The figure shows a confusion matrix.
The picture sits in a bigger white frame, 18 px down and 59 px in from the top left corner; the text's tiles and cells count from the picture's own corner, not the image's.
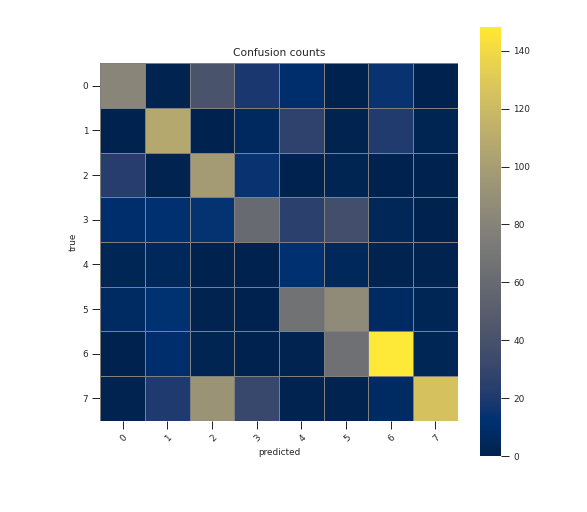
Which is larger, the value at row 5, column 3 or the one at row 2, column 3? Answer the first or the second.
the second
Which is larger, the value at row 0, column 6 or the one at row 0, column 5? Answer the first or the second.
the first
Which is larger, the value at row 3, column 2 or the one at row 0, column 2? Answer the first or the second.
the second
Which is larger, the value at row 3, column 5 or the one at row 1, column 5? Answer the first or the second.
the first
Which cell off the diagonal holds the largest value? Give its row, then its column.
7, 2
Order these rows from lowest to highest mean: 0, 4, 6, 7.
4, 0, 6, 7
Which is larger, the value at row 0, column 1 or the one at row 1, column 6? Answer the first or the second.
the second
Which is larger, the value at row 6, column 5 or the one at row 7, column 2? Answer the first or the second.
the second
